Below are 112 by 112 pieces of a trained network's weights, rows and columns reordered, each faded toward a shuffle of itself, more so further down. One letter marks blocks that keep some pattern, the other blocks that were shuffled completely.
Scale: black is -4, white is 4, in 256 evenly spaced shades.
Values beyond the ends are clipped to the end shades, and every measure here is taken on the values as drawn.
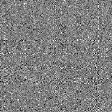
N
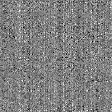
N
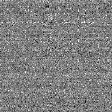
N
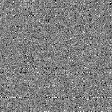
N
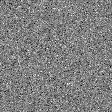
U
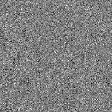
N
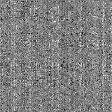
N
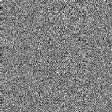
N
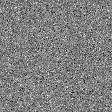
U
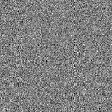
N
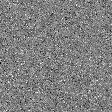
U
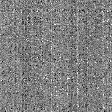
N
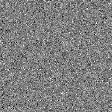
N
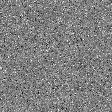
U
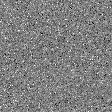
U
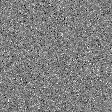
U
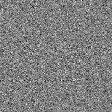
N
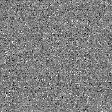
N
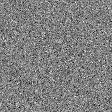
U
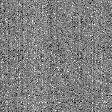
N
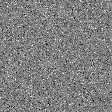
U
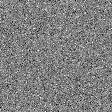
U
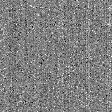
N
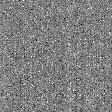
N
